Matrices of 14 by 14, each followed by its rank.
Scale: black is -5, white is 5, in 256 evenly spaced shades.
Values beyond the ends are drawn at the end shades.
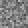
full rank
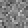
full rank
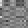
two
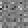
three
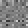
two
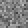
full rank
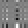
one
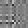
two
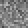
full rank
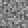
full rank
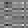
one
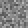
full rank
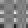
one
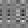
one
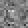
three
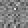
three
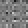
two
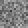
full rank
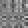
two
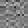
three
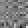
three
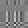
one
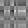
one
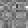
three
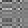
one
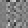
two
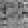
three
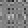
two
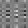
one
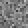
full rank
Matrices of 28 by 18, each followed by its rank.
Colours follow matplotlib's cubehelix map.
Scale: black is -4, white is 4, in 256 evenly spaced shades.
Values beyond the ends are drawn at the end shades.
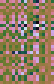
two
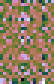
three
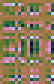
two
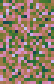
full rank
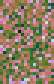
full rank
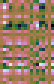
two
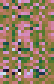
three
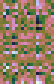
three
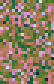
full rank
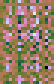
three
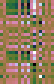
two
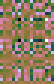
two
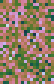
full rank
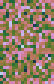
full rank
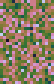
full rank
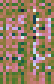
three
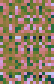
three
